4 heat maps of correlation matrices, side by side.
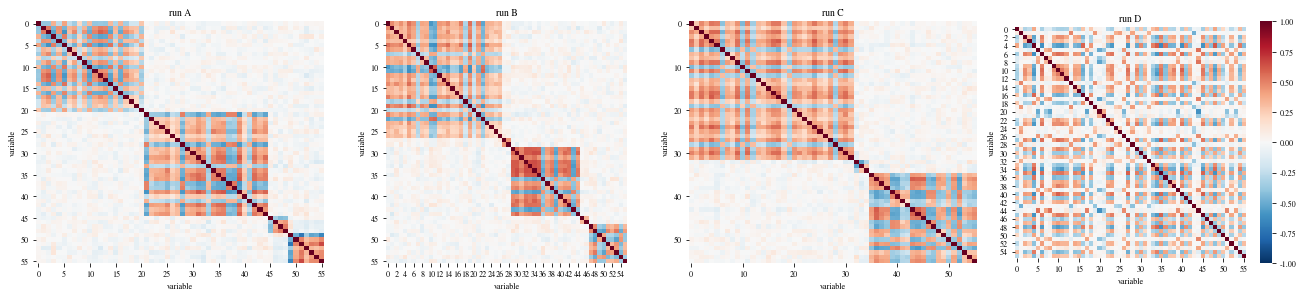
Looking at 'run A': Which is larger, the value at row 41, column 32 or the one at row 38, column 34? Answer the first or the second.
the first
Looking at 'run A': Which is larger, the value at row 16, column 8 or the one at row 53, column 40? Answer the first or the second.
the first
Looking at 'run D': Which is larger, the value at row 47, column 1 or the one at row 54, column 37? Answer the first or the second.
the first
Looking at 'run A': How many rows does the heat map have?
56
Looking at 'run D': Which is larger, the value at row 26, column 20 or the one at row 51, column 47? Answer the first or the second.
the second
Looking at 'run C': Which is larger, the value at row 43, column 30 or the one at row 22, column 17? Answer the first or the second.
the second
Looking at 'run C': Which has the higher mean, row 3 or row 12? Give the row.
3
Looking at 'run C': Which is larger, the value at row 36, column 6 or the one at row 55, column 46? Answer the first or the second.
the first
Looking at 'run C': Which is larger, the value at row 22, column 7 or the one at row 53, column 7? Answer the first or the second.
the first
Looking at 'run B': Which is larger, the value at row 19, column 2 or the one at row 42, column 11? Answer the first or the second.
the first
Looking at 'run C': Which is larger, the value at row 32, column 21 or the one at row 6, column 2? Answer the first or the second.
the first
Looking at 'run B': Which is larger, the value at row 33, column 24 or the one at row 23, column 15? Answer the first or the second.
the second
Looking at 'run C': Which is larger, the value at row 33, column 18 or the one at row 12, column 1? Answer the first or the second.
the first
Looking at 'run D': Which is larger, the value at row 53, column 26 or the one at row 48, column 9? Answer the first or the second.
the first
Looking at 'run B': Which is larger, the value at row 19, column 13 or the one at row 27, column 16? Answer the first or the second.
the first
